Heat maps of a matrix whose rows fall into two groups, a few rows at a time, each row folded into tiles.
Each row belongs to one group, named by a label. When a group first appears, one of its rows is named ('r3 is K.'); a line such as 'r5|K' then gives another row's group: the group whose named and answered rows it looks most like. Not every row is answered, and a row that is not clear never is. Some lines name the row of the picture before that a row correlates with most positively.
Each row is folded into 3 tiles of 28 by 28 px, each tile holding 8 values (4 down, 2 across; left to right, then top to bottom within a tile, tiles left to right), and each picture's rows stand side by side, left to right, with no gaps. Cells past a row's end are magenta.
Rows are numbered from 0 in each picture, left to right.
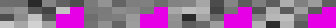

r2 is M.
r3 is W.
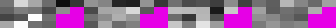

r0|M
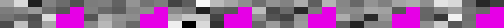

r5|M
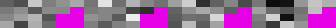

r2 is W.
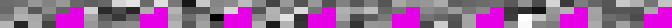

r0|W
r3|W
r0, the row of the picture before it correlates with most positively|0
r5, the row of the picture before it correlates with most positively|2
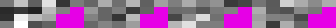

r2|M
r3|W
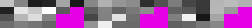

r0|W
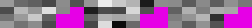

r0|W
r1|M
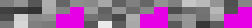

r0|M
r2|M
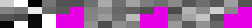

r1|W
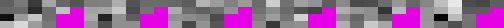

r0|M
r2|W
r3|W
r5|M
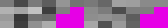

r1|W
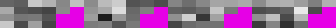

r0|W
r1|M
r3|M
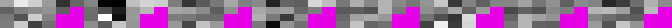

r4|M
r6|M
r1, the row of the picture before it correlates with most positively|2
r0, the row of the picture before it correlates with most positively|1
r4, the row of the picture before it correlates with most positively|3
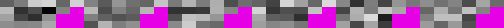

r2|M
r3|W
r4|W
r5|W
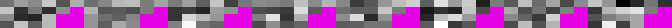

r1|W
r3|M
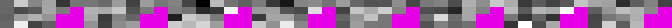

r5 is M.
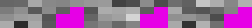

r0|W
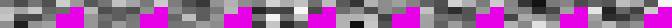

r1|W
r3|M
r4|W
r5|W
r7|W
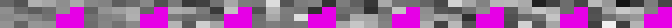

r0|W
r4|M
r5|W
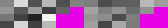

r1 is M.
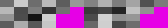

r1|M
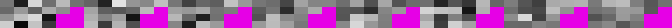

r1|W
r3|M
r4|M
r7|M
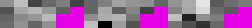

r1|W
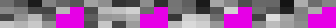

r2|M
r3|M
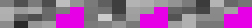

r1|M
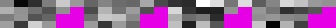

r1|W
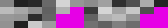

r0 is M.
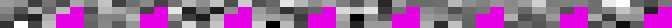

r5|W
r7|M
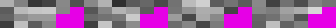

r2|M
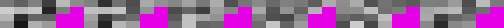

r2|M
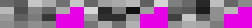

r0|W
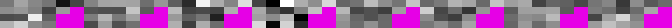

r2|W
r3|W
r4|W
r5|W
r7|M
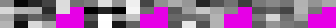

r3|M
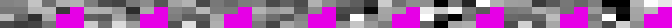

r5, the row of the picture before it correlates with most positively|0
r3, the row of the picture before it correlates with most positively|0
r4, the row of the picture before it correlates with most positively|3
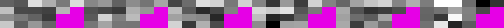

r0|W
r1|M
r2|W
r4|W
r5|M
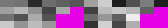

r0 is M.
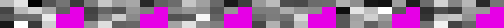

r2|M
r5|M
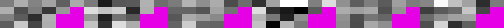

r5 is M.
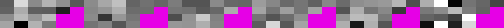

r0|W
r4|W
